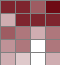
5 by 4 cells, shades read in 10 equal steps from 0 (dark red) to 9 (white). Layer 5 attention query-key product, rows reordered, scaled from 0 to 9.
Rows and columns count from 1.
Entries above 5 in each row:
0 1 1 1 4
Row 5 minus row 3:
3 3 3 2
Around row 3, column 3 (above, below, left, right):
1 9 4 4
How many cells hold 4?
4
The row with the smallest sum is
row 1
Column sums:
21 17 28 15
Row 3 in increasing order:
3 4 4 6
